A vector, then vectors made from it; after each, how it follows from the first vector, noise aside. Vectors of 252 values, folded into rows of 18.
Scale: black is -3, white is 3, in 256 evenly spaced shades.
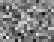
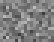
shrunk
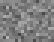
shrunk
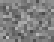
shrunk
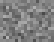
shrunk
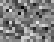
wrapped around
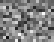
negated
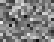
wrapped around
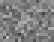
shrunk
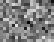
wrapped around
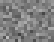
shrunk
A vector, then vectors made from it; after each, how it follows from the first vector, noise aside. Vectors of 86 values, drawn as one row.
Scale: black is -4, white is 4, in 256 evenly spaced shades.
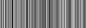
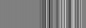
partly zeroed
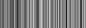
wrapped around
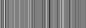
partly zeroed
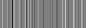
partly zeroed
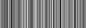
wrapped around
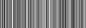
negated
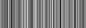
wrapped around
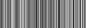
reversed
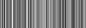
negated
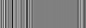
partly zeroed
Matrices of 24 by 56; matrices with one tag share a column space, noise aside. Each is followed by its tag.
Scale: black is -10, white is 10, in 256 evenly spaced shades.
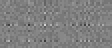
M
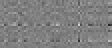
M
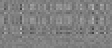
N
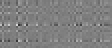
M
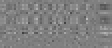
N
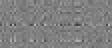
M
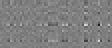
M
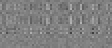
N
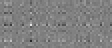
M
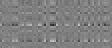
M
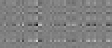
M
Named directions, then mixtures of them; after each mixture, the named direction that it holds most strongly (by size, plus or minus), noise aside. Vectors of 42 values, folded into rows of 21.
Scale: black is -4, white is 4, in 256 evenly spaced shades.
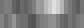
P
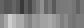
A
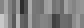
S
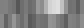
P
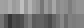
A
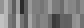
S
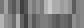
S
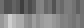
A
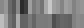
S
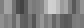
P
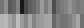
A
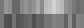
P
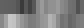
A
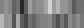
S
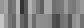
S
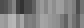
A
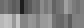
A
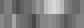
P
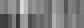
S
